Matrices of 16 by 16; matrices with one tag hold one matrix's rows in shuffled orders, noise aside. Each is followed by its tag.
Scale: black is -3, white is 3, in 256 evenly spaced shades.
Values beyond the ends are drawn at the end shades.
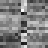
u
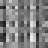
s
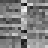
u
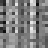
s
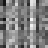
s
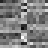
u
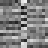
u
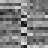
u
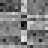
u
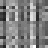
s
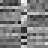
u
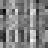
s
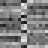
u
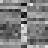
u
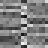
u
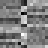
u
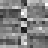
u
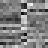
u
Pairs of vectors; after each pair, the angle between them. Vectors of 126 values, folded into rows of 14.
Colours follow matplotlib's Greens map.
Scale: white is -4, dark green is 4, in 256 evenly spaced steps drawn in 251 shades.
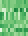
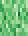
partly opposed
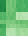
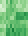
nearly opposite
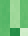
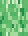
orthogonal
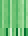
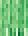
nearly opposite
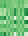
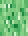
orthogonal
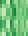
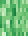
nearly parallel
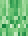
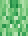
nearly parallel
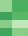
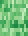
partly opposed
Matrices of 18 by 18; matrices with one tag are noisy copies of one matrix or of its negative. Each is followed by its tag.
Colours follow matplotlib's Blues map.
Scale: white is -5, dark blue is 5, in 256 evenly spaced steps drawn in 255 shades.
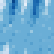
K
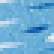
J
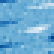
J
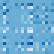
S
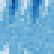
K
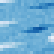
J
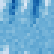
K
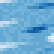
J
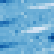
J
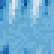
K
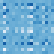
S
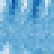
K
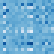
S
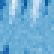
K
